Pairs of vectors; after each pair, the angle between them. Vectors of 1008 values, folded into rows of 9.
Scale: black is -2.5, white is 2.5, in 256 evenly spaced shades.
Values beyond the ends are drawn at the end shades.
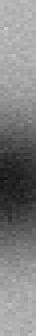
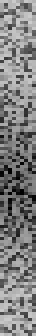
partly aligned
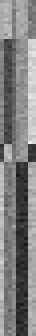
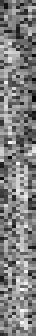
partly opposed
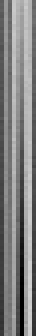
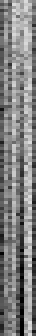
nearly parallel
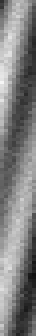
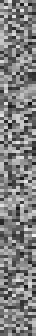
orthogonal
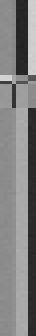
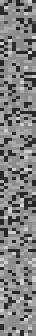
orthogonal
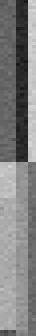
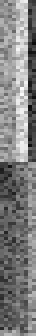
nearly opposite
